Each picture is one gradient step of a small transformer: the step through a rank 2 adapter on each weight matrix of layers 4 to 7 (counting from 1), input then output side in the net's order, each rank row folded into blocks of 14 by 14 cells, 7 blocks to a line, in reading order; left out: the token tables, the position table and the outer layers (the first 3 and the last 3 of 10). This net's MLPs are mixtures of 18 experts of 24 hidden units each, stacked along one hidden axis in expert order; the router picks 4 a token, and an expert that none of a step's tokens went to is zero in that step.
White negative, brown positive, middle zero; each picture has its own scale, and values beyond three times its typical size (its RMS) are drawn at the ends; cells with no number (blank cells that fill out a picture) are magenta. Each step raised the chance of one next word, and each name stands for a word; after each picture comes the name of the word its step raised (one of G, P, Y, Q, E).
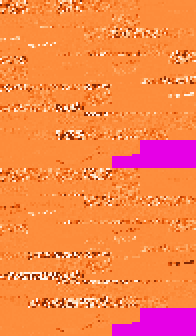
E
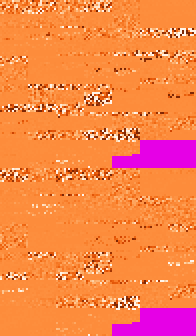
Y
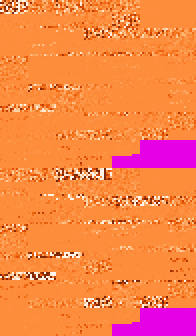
E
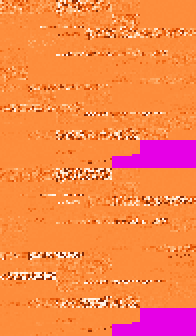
E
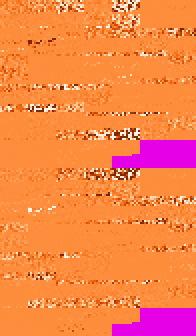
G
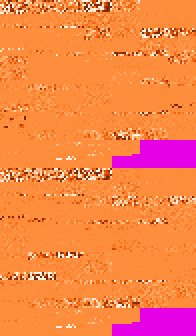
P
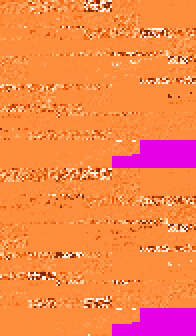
P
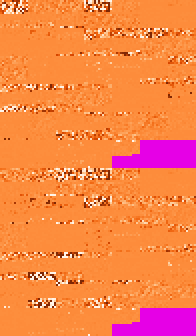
P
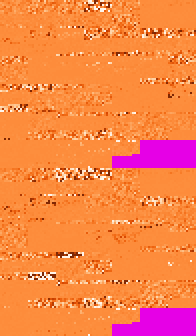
P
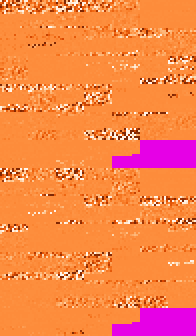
G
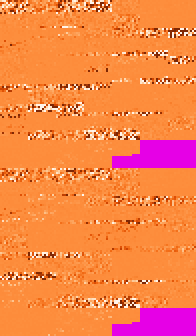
Y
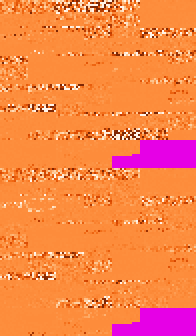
G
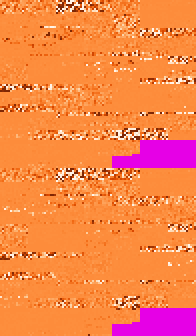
G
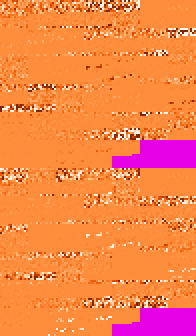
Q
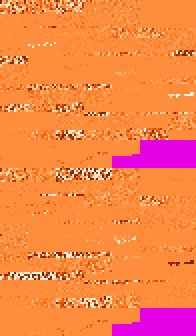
E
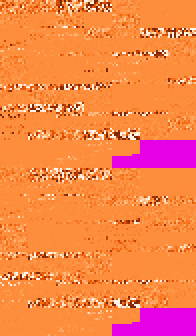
Y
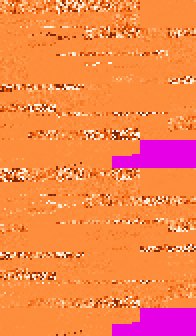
G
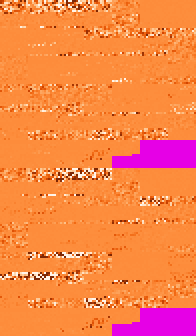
E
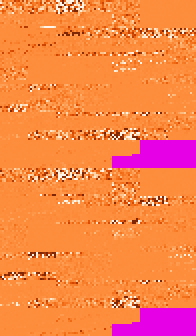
G
